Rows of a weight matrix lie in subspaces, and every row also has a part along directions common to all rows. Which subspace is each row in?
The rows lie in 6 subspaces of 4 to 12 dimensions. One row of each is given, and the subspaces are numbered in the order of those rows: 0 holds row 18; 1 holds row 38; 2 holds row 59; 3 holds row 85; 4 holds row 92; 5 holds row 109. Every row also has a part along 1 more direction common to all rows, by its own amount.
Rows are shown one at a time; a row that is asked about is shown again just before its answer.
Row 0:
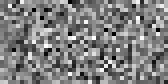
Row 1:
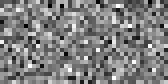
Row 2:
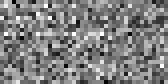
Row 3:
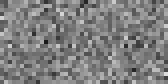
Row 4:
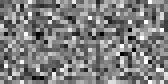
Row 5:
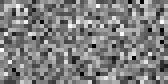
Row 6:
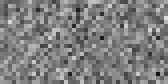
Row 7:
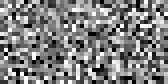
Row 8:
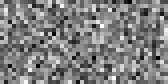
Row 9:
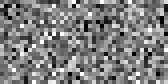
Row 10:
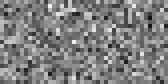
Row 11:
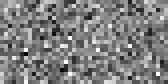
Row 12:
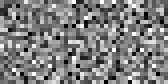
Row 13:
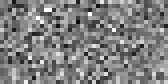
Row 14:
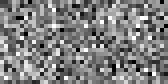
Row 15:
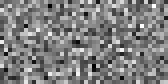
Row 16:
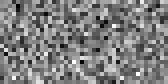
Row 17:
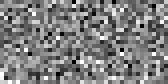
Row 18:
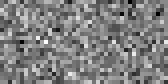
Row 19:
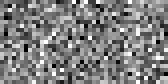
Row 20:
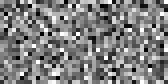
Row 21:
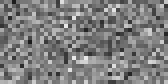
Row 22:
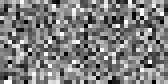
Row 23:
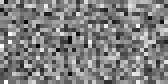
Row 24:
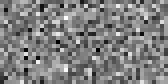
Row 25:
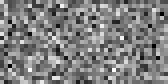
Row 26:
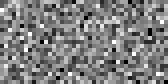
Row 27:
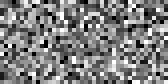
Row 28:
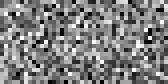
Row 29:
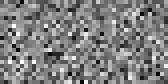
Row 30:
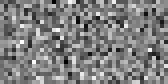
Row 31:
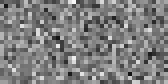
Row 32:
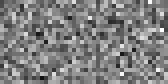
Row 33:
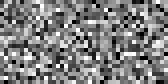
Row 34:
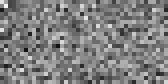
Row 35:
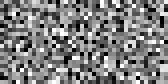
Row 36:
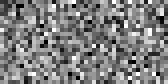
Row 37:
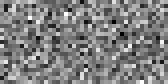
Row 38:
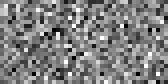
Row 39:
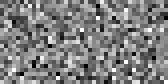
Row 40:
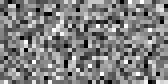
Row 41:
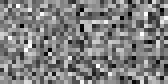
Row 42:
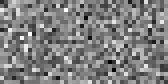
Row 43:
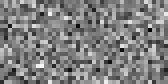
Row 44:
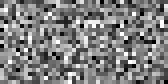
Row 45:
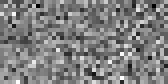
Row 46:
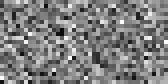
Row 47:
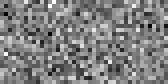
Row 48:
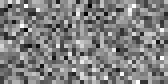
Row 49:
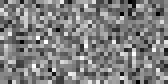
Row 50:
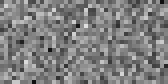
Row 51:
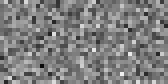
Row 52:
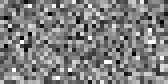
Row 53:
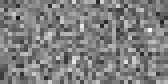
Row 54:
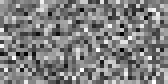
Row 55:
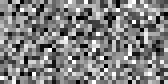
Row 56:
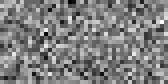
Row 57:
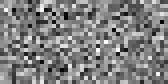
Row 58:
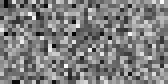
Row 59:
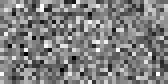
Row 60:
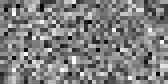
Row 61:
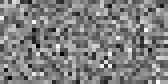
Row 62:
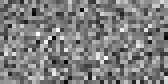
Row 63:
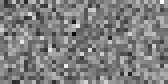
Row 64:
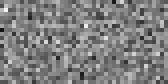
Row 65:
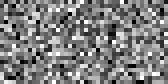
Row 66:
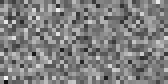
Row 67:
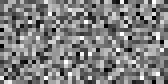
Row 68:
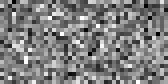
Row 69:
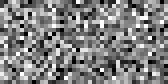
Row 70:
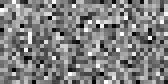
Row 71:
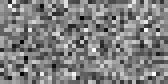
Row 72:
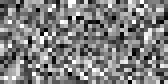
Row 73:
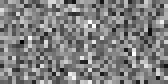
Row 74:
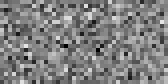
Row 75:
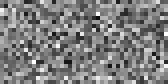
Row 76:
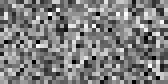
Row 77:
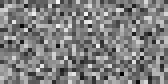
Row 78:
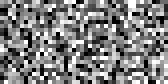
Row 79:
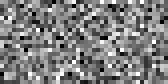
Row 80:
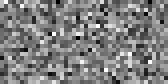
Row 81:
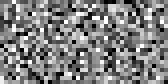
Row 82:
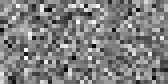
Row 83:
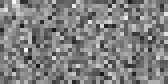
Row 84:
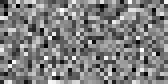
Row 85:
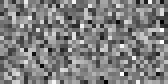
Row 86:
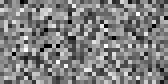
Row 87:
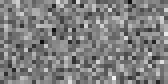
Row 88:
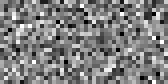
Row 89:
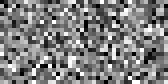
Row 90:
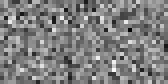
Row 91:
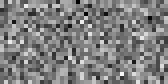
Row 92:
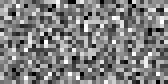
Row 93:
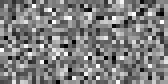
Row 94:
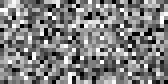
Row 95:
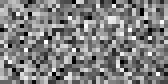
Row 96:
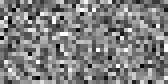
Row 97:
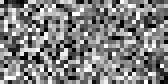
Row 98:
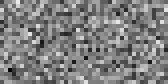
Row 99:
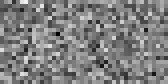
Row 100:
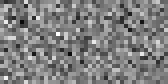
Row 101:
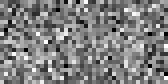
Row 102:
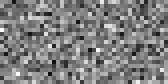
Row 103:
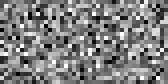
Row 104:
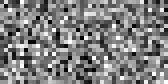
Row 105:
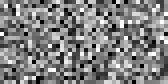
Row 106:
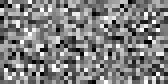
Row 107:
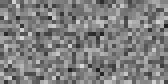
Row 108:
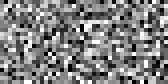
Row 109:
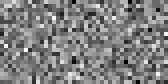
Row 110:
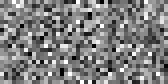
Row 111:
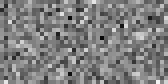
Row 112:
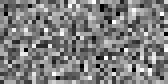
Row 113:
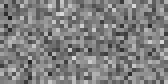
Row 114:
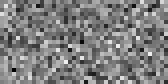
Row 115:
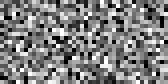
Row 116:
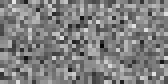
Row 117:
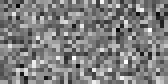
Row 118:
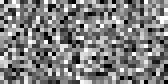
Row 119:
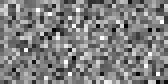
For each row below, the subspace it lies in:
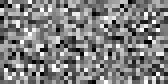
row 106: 4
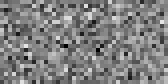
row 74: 2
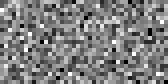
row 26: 5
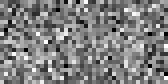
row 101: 5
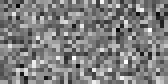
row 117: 0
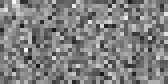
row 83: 4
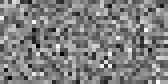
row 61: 4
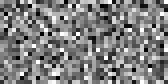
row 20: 5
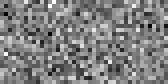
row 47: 0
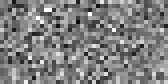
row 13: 2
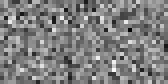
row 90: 5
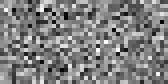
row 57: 2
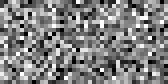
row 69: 3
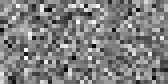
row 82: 2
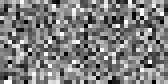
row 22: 2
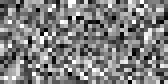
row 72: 4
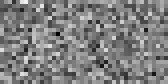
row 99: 4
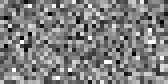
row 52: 5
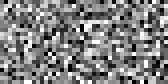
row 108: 1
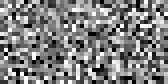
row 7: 0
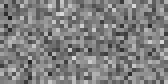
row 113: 0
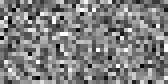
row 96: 5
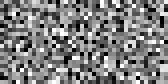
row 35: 4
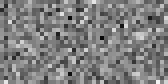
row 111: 1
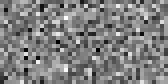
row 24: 2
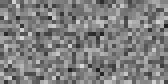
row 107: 3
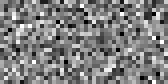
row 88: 2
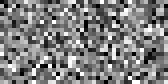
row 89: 5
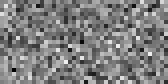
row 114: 0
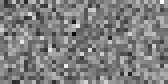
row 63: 3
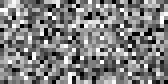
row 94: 2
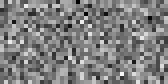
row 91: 1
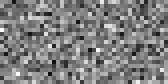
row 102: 2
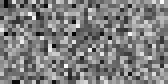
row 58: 3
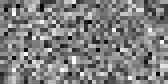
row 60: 2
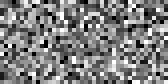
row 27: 5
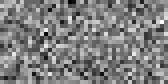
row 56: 4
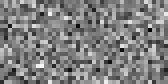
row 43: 5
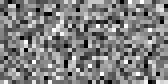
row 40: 1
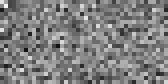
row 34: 5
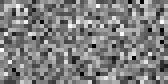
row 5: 2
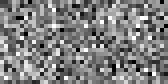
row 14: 3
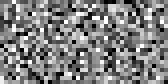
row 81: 0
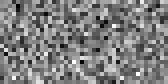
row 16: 0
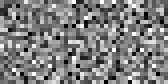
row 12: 0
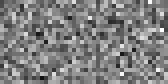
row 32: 3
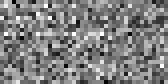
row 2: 3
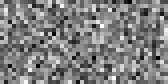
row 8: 5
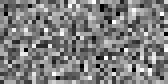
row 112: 5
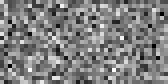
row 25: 5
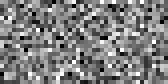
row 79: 0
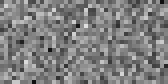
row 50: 3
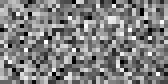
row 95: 3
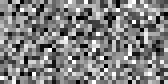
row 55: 4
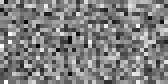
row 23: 1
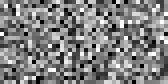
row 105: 5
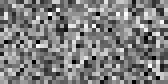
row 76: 5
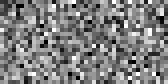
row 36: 3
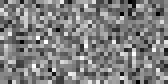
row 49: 0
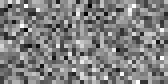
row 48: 1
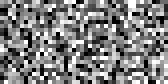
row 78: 1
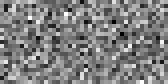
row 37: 2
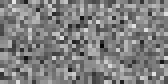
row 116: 4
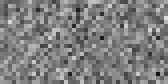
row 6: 1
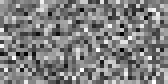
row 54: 2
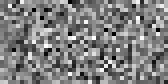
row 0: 4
